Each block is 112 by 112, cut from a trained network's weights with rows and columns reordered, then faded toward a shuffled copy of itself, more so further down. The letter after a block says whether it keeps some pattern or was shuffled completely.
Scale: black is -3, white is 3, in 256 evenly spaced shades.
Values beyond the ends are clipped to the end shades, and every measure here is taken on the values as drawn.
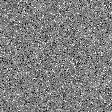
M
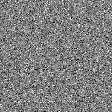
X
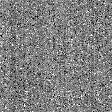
X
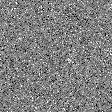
M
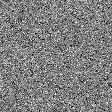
M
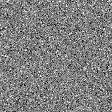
X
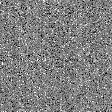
X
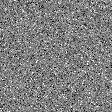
M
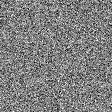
M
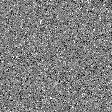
M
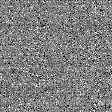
X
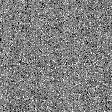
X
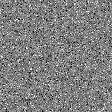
M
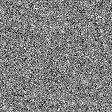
X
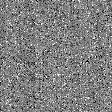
X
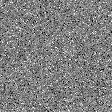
M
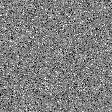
M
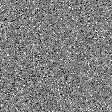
M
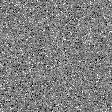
M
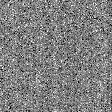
X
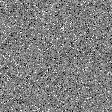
M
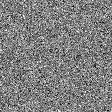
M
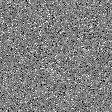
M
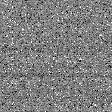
X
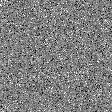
M
